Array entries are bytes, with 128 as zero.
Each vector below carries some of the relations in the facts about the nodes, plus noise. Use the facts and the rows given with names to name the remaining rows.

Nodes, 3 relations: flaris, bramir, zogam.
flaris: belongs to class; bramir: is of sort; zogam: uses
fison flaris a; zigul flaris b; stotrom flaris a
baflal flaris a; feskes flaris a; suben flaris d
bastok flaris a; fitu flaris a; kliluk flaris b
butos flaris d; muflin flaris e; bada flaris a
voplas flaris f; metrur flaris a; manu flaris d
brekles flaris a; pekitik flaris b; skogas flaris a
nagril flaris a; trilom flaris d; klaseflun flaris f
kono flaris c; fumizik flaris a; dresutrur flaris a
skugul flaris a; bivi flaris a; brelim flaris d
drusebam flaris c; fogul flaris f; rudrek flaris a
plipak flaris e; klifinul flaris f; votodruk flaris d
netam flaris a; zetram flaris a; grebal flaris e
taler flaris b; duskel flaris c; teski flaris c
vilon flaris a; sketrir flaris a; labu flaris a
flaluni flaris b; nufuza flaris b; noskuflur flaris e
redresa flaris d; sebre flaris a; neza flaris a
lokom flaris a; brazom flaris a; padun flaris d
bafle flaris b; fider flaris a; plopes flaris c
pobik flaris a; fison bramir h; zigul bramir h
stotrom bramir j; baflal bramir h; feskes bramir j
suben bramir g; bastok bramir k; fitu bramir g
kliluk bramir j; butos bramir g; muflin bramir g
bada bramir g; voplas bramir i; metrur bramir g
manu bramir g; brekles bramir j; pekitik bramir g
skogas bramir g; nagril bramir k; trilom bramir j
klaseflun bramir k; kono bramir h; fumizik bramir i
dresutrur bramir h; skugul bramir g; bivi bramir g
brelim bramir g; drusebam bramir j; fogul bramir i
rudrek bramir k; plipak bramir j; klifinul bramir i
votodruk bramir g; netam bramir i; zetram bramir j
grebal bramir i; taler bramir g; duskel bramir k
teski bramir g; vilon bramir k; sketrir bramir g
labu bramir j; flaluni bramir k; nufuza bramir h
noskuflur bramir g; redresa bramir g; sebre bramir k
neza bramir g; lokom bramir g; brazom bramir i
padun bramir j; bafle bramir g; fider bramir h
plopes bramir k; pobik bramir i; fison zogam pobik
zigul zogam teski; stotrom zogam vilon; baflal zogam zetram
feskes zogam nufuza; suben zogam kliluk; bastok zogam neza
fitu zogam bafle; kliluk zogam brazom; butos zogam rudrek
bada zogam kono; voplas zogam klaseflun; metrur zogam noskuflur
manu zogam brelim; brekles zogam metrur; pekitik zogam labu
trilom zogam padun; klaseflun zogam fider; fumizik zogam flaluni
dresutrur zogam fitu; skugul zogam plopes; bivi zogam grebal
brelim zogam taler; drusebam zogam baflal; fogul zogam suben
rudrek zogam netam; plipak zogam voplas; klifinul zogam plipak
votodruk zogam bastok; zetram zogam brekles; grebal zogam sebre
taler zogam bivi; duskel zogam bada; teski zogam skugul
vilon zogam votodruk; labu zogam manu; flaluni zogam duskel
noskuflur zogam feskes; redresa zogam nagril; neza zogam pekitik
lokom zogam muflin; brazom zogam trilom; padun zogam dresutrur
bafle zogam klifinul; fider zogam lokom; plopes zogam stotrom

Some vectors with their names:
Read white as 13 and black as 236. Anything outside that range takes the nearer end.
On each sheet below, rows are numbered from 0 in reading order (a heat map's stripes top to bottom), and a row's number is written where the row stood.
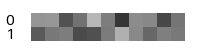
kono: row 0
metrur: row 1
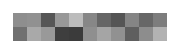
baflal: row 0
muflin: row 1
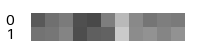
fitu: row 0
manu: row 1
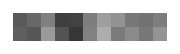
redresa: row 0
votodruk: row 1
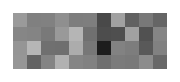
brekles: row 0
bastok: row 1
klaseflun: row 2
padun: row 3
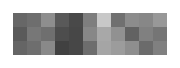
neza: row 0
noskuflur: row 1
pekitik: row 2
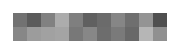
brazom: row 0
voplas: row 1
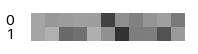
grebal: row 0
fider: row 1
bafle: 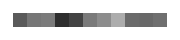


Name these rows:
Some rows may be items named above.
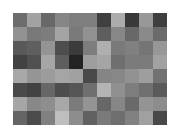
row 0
netam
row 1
drusebam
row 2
votodruk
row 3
teski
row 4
grebal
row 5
suben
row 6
plipak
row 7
fogul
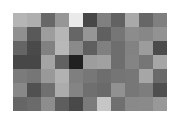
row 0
sebre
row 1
stotrom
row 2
fogul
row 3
teski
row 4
fumizik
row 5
kliluk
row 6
neza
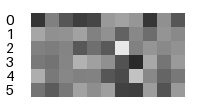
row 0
butos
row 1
plipak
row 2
bivi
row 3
plopes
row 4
labu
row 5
zigul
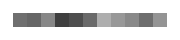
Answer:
pekitik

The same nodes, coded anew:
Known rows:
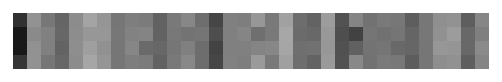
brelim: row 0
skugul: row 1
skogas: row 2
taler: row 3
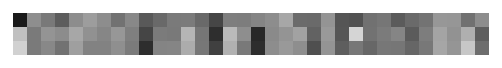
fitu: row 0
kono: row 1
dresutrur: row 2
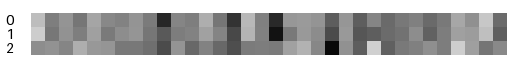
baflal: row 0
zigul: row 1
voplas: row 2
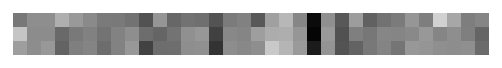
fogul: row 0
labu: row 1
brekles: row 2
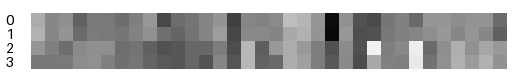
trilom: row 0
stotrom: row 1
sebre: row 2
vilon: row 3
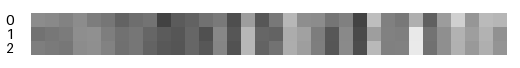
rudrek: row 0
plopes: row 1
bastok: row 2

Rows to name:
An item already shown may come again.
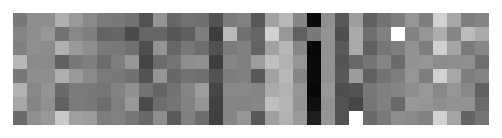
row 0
fogul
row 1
nagril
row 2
brazom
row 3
plipak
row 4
fogul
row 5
stotrom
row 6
kliluk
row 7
fumizik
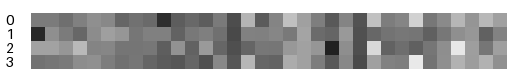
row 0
klaseflun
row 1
neza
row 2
netam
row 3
plopes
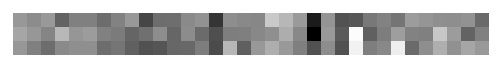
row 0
drusebam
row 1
grebal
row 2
sebre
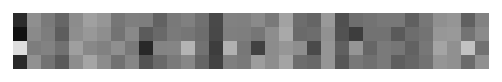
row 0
pekitik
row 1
suben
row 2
fider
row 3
muflin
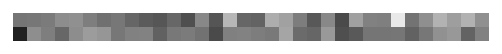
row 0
plopes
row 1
votodruk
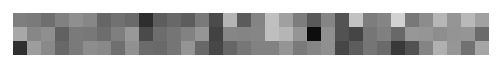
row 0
klaseflun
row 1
kliluk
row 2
butos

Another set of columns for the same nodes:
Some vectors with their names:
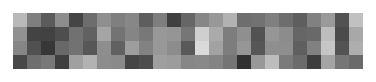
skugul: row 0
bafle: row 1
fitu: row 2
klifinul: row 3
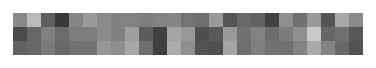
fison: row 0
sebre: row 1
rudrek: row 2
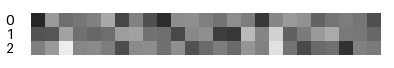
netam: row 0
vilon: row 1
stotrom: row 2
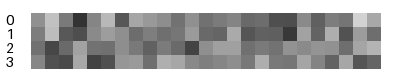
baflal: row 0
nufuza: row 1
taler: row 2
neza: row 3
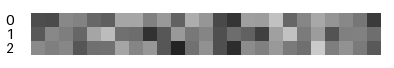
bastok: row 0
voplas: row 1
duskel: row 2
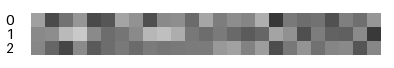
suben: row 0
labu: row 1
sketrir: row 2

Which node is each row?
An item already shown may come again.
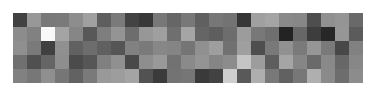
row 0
fumizik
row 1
kliluk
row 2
muflin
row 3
votodruk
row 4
plopes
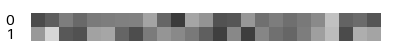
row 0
sebre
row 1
fider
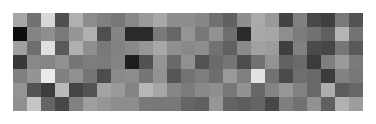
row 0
plipak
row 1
grebal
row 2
plipak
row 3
brazom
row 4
stotrom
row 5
pekitik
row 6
zigul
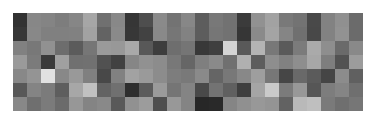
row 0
fogul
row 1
fogul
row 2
plopes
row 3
lokom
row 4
drusebam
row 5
voplas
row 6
klaseflun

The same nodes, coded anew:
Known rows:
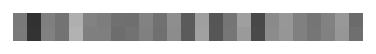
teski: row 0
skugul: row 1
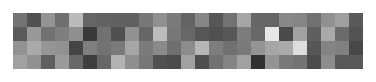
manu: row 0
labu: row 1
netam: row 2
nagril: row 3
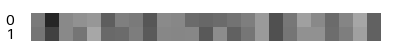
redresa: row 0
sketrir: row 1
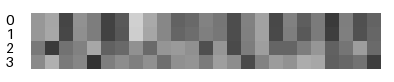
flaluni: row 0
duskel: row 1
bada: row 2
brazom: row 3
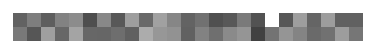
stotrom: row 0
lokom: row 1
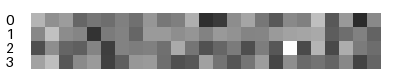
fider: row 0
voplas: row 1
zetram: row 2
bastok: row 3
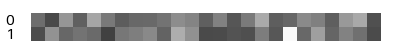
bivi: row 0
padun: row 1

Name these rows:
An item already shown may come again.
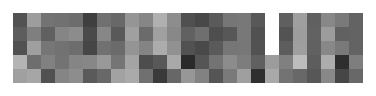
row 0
plipak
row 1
stotrom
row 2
plipak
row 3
zigul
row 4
plopes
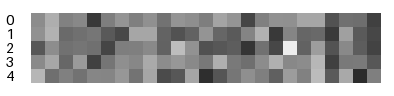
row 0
fogul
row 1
sebre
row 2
kliluk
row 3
fumizik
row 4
zigul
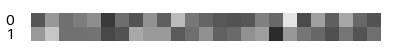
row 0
labu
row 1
klaseflun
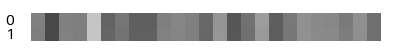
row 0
votodruk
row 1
votodruk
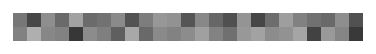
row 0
suben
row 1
grebal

